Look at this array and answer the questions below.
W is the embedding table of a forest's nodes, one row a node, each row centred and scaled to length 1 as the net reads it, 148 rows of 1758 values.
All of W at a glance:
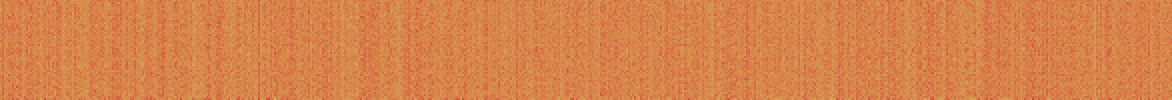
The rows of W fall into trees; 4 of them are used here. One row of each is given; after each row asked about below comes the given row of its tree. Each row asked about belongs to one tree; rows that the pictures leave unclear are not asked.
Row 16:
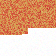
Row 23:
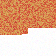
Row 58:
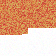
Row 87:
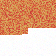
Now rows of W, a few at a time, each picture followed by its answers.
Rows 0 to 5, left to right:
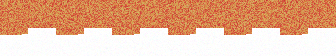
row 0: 23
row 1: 58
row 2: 23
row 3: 58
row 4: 87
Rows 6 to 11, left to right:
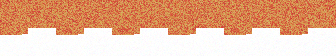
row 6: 87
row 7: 58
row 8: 58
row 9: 87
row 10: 58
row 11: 16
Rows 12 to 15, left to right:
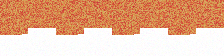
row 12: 87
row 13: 16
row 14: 87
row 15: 58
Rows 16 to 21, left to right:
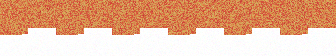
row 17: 87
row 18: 87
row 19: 23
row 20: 16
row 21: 87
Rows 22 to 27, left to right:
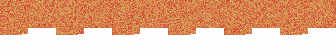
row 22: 23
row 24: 87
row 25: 87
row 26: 58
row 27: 23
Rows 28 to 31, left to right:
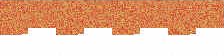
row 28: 87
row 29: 58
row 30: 58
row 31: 16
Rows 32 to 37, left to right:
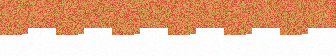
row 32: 23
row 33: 58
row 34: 16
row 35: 87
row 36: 23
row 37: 23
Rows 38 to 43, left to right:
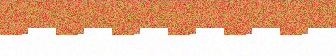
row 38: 16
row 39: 58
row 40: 58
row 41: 23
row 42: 58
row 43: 58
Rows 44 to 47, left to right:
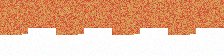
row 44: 23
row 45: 23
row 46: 87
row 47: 87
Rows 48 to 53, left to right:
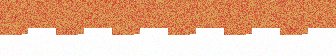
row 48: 16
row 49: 58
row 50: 87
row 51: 23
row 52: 87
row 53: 58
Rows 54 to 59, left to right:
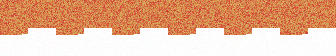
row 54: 87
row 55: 58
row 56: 16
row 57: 87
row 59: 16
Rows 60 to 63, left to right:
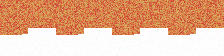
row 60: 23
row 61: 58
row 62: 16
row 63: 58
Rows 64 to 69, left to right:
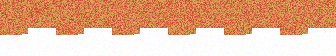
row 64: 87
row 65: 58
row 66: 87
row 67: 87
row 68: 87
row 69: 58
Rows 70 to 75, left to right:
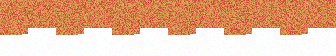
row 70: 16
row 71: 23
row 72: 58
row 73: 23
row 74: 58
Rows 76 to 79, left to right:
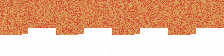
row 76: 23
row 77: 58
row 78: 58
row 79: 58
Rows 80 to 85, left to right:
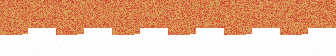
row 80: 23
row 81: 58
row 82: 23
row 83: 87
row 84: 58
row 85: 16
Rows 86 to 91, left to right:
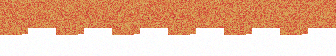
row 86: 16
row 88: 16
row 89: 87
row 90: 87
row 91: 23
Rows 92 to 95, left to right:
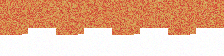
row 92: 58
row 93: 58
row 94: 87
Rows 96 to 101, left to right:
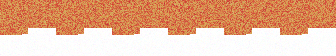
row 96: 58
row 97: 58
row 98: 87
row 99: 58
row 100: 58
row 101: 23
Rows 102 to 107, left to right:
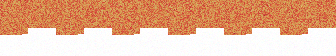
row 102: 23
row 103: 87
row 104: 58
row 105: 87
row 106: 16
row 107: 16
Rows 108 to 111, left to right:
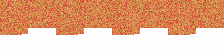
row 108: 23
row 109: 23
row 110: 87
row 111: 87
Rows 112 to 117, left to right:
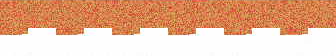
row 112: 87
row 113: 58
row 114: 58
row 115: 23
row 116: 16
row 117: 58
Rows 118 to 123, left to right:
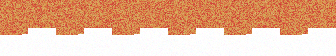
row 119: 23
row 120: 87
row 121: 58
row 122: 23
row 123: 87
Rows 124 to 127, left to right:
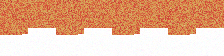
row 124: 16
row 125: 87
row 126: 87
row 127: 16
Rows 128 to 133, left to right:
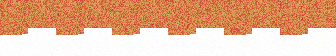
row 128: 23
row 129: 23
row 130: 23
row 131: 58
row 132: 58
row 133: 87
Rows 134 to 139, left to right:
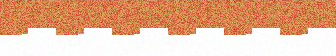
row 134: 87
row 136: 16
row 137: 58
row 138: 58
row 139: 16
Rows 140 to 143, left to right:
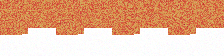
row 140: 87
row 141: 87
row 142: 58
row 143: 58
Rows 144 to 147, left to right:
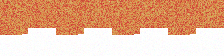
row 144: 87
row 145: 23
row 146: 23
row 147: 23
